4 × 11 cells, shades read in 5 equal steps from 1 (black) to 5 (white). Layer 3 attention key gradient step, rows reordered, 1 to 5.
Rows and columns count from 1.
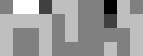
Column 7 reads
3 3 3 3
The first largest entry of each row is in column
2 1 1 1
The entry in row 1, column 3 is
5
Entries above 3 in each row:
5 7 4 4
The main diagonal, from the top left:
3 4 3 4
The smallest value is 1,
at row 1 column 9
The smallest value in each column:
3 3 3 2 3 3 3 3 1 3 3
